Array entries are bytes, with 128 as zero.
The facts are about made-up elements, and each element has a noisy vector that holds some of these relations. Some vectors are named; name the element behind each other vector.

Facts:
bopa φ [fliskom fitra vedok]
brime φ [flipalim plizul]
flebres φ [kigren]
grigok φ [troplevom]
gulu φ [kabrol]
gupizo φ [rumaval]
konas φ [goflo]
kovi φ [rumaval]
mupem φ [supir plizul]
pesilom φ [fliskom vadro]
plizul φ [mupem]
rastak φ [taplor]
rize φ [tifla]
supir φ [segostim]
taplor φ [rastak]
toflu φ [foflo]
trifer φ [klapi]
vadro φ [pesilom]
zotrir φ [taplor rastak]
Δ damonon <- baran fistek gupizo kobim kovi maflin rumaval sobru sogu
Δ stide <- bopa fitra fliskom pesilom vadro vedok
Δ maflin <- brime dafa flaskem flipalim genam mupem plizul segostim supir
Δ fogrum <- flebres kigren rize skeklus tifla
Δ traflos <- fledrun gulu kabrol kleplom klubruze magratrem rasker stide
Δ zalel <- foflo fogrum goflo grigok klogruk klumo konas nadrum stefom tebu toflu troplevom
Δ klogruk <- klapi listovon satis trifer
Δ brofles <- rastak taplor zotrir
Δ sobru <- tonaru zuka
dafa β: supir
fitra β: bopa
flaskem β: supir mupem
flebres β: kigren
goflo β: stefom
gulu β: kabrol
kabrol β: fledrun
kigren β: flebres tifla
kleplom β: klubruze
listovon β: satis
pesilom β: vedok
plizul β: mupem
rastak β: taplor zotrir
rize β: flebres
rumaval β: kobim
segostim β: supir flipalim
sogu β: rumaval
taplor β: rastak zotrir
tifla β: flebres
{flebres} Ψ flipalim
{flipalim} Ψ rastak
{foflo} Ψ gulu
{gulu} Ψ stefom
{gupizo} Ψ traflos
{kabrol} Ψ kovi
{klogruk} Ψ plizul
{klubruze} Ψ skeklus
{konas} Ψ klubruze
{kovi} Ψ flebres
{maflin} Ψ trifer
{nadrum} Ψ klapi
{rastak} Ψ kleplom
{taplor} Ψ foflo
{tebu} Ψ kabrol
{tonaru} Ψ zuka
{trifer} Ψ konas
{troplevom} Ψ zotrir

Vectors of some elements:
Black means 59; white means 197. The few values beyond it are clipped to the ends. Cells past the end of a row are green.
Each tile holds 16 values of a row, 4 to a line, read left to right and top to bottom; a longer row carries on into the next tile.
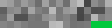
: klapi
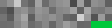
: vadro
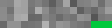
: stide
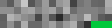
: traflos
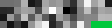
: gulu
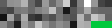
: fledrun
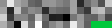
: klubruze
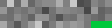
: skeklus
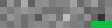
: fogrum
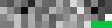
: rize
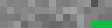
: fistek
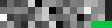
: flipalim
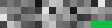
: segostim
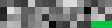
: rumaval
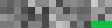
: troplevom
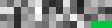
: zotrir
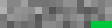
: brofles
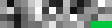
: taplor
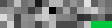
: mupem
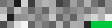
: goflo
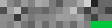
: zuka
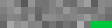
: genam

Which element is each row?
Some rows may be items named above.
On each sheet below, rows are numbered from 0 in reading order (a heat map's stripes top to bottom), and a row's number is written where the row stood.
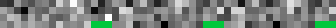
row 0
tifla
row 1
sogu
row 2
sogu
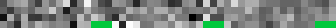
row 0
fledrun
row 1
trifer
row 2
toflu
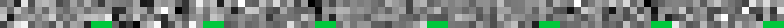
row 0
goflo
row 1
gulu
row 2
pesilom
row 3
brime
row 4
grigok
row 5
vedok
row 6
satis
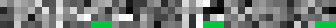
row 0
fitra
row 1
flebres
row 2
kovi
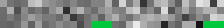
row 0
tebu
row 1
stefom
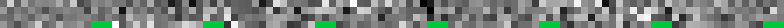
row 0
skeklus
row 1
konas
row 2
plizul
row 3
pesilom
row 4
klogruk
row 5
bopa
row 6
kleplom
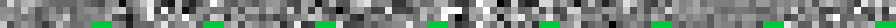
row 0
toflu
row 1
taplor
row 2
gupizo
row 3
foflo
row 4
rastak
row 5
sogu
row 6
brofles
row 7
satis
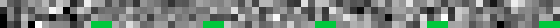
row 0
kabrol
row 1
maflin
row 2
listovon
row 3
kigren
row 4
kobim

